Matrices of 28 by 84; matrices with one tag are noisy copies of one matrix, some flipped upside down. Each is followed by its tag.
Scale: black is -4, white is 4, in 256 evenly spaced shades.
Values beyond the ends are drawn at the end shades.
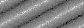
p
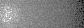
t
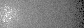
t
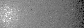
t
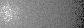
t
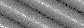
p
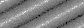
p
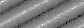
p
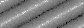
p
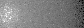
t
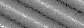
p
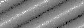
p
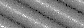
p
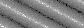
p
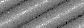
p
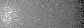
t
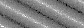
p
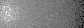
t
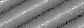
p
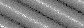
p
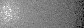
t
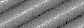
p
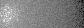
t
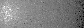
t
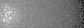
t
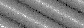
p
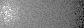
t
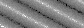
p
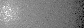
t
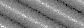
p
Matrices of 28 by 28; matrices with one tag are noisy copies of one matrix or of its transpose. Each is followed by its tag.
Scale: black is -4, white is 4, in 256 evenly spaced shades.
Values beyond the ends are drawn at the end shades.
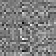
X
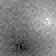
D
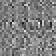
X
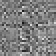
X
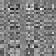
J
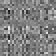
J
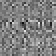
X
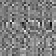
X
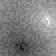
D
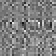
X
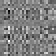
J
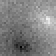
D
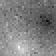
D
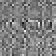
X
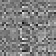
X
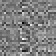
X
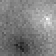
D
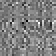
X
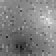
D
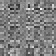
J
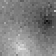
D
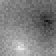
D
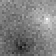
D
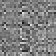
X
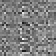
X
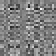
J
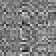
X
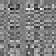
J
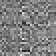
X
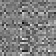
X
